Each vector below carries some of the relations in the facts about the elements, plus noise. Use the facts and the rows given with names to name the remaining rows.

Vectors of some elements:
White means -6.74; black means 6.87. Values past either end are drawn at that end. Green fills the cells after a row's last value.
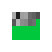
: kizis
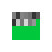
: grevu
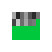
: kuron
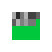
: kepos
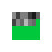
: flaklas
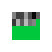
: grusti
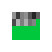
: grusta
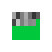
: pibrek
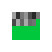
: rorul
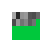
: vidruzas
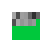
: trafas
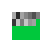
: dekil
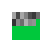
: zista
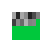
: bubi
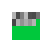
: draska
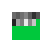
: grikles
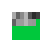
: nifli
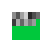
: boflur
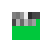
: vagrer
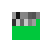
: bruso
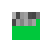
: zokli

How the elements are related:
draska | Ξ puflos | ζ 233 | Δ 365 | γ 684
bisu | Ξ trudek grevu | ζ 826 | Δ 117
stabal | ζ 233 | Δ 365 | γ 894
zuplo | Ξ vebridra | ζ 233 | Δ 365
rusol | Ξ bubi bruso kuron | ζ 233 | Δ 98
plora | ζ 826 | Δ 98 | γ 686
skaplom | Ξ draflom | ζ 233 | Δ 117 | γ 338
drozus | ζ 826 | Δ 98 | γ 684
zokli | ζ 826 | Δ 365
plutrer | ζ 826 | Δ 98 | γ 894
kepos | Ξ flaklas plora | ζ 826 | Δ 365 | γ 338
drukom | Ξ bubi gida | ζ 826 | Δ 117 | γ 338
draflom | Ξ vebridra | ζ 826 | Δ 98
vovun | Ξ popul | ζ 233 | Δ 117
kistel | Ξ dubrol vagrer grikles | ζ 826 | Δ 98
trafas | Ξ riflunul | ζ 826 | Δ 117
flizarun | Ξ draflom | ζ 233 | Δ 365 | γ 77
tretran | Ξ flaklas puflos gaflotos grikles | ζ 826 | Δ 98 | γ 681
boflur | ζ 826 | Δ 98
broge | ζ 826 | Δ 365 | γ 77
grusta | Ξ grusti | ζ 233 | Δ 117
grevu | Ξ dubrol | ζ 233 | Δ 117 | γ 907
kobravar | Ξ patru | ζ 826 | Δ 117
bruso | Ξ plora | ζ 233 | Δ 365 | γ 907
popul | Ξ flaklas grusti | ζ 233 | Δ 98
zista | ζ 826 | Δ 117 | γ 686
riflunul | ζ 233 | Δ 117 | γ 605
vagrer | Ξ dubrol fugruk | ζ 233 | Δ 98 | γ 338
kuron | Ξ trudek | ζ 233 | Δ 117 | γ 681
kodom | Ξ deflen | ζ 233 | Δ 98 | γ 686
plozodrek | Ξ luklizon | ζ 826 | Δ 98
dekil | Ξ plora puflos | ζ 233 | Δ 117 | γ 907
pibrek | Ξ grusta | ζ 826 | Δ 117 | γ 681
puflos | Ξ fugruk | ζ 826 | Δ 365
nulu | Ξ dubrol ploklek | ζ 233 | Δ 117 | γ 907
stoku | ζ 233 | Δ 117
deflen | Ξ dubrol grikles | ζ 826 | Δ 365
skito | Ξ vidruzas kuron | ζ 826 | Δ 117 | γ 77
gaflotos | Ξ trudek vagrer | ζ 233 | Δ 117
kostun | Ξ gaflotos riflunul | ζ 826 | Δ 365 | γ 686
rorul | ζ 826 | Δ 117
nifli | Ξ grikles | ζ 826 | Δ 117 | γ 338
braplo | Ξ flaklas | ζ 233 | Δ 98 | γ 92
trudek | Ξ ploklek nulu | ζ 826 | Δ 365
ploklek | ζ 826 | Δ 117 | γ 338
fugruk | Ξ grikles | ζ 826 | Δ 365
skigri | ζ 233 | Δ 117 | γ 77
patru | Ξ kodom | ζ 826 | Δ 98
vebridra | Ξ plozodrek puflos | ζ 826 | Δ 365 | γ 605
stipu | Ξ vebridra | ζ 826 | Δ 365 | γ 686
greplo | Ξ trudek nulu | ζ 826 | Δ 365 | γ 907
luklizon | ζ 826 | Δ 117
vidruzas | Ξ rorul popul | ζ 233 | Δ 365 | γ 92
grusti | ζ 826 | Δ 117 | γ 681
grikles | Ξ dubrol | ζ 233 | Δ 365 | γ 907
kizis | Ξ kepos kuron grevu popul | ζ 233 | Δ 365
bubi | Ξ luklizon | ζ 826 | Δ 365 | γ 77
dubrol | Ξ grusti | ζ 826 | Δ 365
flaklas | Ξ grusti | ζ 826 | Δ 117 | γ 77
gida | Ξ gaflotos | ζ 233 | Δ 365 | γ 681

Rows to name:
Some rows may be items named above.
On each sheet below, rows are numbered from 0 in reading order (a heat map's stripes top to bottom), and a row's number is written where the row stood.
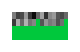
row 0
grusti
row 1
vidruzas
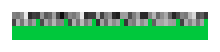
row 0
vagrer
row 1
ploklek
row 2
vagrer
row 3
luklizon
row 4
puflos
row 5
nifli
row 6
kistel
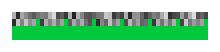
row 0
dekil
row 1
kistel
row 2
skito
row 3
kodom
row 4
vovun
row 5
patru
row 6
tretran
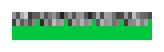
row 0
braplo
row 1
riflunul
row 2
gaflotos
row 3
bisu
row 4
kostun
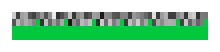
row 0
drukom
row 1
drozus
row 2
vebridra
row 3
bruso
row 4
greplo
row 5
skaplom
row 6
rusol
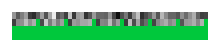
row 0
fugruk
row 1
tretran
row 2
zuplo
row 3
dubrol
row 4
popul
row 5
kostun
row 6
deflen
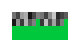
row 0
plora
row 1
popul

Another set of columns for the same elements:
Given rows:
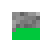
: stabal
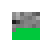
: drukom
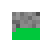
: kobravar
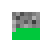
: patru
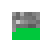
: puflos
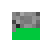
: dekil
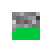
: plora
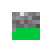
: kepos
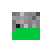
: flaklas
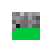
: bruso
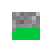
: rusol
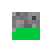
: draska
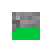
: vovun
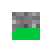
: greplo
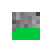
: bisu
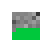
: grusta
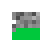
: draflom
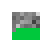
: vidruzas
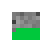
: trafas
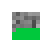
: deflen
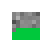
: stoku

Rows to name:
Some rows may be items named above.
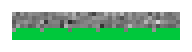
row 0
fugruk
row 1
deflen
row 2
drukom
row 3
bruso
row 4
ploklek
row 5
puflos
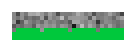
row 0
grikles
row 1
tretran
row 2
flaklas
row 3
nifli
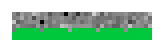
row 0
dubrol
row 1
gaflotos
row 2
drozus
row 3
fugruk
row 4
kistel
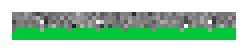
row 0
skaplom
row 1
kodom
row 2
flaklas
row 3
vebridra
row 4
riflunul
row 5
skito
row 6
vagrer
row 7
kodom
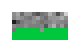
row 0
drukom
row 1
popul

